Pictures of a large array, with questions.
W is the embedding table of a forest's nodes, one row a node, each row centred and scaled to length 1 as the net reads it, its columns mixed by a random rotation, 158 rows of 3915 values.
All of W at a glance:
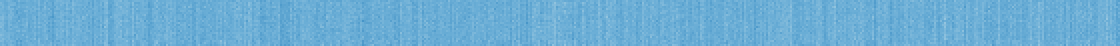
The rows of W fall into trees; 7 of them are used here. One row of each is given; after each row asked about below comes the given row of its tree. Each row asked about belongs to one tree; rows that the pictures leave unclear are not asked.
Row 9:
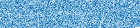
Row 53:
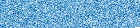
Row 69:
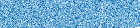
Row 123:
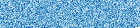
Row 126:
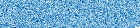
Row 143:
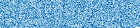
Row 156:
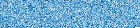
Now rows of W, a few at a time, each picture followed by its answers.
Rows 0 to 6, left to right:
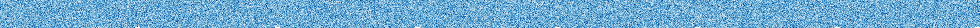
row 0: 123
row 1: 126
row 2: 126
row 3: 156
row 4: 156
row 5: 143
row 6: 53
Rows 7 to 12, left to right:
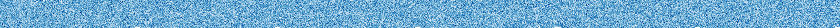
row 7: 143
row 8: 9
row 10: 143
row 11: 143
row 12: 126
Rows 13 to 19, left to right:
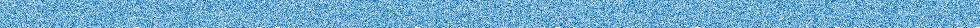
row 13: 9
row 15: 126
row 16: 156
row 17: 143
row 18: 126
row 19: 9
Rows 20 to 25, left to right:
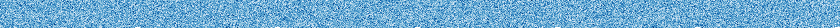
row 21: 53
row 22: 69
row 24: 143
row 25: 53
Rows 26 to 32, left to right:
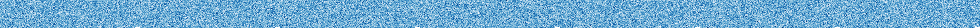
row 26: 9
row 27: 123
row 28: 126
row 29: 126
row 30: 9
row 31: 143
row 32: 126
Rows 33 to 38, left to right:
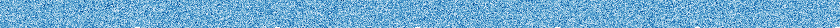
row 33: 143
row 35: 9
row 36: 69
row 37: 143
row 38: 9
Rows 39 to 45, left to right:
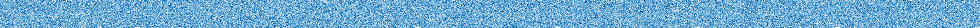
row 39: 9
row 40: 156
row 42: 143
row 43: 143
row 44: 9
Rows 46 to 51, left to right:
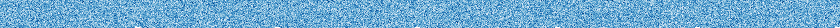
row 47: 143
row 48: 156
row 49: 126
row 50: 156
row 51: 126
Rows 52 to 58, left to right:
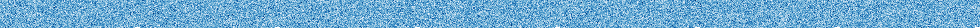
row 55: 9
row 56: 126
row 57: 9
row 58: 126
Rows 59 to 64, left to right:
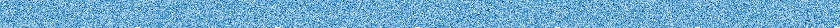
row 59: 69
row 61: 9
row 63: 69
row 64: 126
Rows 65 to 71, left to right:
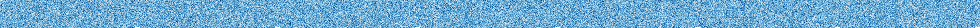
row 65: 126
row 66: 126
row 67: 9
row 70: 143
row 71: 123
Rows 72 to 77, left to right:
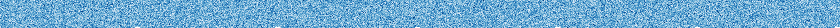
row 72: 143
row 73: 123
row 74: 156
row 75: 9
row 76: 143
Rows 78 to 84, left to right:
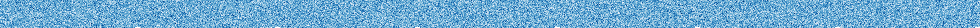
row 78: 9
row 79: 53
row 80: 69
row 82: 126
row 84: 123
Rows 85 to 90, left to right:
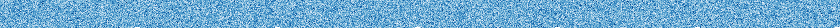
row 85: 69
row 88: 123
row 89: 9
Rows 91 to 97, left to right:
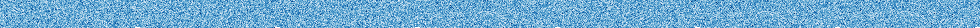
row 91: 126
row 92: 126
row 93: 53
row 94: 9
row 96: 9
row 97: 9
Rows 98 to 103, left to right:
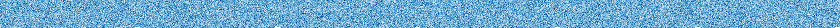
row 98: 9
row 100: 156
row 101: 143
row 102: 126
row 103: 123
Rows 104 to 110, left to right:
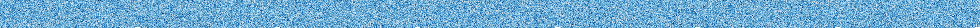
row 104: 69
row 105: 156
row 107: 126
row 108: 123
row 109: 156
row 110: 123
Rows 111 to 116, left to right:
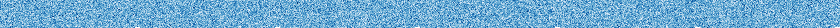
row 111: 123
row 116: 143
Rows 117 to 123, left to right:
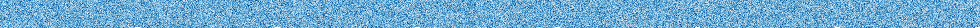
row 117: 69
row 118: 143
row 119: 143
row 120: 9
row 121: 123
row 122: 126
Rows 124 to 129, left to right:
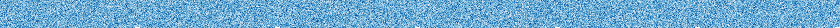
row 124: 126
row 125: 126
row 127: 126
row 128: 123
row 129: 9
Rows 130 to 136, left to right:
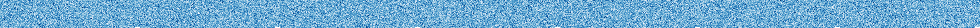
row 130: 69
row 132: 53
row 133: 143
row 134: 156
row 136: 126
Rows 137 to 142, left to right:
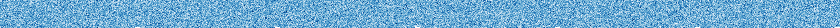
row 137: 53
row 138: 126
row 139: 126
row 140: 9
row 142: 143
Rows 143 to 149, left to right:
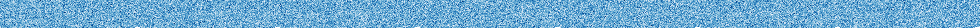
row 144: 9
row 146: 69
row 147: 156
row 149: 9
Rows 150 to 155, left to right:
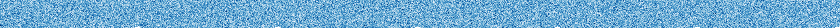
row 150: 53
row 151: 53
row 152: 143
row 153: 143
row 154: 9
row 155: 9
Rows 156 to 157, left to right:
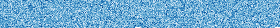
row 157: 143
